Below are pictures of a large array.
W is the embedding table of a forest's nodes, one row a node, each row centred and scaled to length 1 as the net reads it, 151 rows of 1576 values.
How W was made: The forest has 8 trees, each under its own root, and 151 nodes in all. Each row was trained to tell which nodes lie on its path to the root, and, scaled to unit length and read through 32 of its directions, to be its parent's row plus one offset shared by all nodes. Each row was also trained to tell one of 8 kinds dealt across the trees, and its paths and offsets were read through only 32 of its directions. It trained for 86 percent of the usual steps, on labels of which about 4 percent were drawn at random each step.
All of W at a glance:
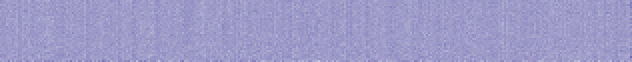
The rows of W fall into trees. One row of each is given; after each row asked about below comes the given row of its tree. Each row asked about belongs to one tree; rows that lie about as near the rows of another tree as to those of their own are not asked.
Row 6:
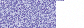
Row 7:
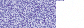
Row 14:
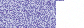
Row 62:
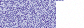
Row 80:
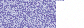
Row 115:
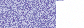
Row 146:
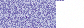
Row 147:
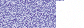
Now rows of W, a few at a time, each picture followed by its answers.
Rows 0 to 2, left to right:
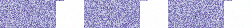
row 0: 14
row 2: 80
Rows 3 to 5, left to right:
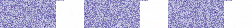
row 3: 80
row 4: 7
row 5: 80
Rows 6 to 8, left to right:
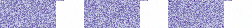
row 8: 7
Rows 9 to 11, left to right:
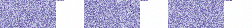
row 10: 62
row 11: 147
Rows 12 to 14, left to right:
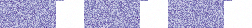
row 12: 62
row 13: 7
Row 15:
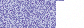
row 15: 14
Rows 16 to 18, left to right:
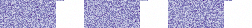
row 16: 7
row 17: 80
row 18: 14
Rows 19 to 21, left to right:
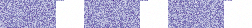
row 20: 80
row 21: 80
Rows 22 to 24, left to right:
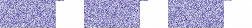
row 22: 147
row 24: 115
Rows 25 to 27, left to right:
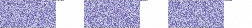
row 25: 7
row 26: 62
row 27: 7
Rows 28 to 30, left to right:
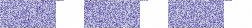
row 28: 80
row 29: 6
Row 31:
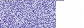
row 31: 62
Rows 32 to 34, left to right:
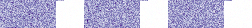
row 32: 80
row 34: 62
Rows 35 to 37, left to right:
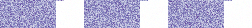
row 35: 115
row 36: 7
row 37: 7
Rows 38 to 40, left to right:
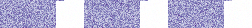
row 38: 6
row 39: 7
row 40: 62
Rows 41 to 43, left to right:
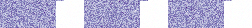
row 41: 6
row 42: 80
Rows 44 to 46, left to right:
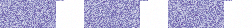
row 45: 80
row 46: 80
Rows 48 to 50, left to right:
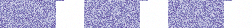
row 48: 146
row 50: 7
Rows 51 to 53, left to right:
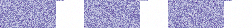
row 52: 80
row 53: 62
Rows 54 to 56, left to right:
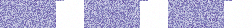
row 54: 146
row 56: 14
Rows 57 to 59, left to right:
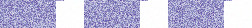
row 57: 7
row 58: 14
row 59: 146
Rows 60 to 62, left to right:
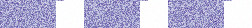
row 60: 6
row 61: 80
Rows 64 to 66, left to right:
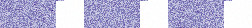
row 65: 146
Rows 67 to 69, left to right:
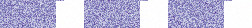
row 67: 7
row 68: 62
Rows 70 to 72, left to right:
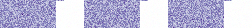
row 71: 147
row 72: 146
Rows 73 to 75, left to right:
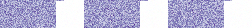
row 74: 62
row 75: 62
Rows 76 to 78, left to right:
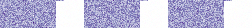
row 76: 14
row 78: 14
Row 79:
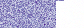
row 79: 7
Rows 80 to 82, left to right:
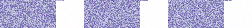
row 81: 62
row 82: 14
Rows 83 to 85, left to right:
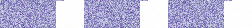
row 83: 7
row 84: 80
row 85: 6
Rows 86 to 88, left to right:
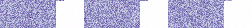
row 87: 146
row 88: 6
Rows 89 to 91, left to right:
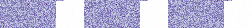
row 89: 6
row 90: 6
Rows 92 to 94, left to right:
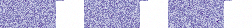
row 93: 115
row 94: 6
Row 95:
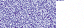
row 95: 62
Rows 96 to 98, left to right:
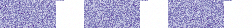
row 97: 80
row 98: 146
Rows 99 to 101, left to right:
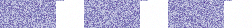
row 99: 7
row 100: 115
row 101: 6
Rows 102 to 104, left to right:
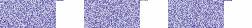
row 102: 62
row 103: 80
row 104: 14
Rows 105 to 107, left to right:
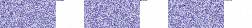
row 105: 7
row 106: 62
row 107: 80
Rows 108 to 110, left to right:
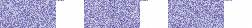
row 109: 115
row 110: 80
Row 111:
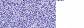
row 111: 7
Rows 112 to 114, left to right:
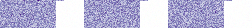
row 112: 7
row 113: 147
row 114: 62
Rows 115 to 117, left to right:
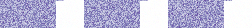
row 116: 115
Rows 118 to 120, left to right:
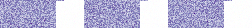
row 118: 147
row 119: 115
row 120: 146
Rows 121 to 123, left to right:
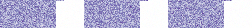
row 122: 147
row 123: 62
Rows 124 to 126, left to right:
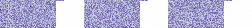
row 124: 14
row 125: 14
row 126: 14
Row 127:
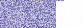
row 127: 14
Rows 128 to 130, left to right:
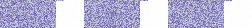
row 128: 6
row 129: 80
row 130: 147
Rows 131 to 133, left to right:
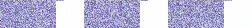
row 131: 62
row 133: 7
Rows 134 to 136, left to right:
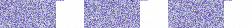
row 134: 6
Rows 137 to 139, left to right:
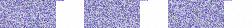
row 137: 14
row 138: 7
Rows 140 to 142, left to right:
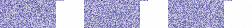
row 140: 7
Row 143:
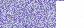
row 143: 6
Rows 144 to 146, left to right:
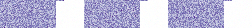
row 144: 80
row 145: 14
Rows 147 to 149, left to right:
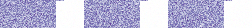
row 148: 62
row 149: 80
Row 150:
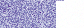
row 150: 6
